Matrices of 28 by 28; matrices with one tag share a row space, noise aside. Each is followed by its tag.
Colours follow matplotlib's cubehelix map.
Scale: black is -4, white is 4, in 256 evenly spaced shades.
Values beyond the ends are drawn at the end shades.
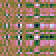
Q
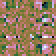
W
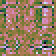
W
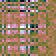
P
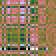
P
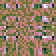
W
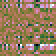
Q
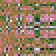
Q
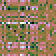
P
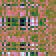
P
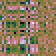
P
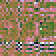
Q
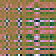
Q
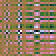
Q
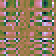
W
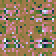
W
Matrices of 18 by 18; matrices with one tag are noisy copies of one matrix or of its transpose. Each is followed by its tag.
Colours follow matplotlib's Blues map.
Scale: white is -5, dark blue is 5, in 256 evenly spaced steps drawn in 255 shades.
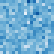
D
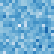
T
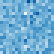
D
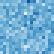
D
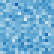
T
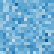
T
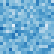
D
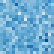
T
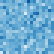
D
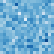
T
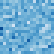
D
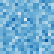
T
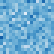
D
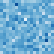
T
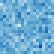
T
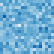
T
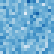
D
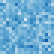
T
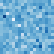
T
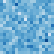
T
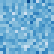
D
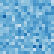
T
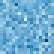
T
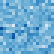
D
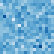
T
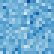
D
